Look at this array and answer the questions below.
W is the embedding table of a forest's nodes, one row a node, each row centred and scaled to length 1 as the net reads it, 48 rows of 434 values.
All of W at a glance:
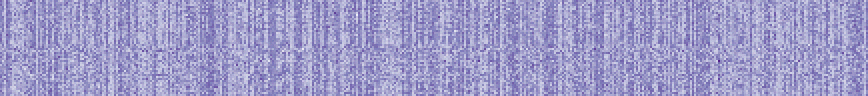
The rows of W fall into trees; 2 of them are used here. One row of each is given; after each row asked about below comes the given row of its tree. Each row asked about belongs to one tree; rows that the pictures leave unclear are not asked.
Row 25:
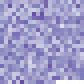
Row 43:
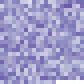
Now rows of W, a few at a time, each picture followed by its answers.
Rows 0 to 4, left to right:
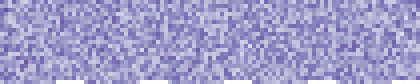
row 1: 43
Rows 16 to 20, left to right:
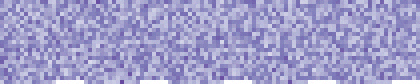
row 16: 43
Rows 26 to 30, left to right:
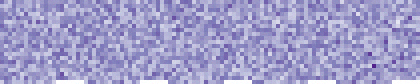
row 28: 43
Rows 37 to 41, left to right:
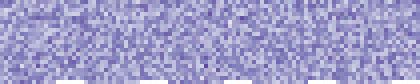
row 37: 25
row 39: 25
